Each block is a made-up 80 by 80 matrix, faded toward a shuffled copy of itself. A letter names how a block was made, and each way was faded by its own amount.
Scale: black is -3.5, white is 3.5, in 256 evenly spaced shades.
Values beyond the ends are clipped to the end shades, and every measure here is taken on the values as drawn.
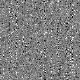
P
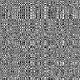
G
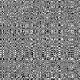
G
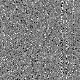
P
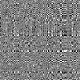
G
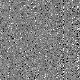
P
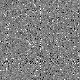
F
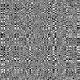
G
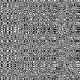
G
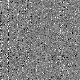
P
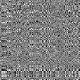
G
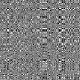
G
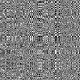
G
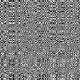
G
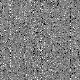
P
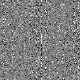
P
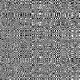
G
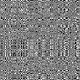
G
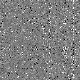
F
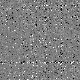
F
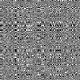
G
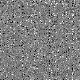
F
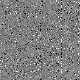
F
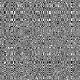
G
